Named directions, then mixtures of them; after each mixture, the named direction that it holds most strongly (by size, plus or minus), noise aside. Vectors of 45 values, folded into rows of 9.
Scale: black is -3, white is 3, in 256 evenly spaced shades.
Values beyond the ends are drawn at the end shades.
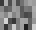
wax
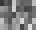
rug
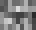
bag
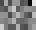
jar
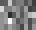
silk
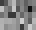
rug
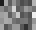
jar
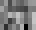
bag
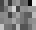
jar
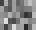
wax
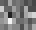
silk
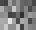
silk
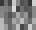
rug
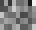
jar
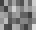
wax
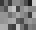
jar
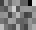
jar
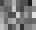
jar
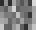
jar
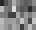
rug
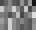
silk
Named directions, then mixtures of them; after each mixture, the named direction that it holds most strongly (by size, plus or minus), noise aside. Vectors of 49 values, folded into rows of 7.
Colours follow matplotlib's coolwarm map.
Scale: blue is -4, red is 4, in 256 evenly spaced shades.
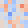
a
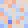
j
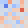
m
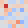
m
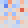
m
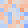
j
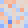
j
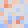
j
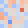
j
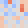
m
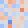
j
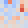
m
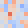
a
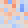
a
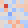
a
